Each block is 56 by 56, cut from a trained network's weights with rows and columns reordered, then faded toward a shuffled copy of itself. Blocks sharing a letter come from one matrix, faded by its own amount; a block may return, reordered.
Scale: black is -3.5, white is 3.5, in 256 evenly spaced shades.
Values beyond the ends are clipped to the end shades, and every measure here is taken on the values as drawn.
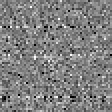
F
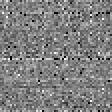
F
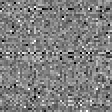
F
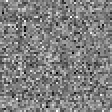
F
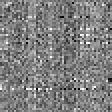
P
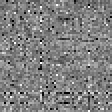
F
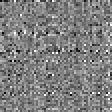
P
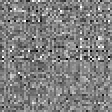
P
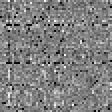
F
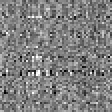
P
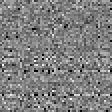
F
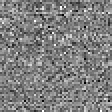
F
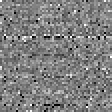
F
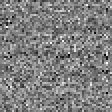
F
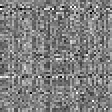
P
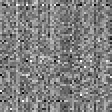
P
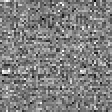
F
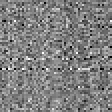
P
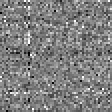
F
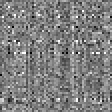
P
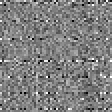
P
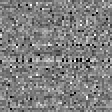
F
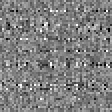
P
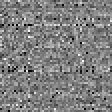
F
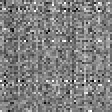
P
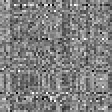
P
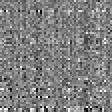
P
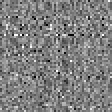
P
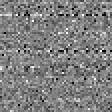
F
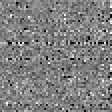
F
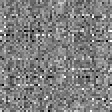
P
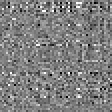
P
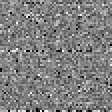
F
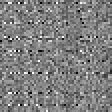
P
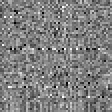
P
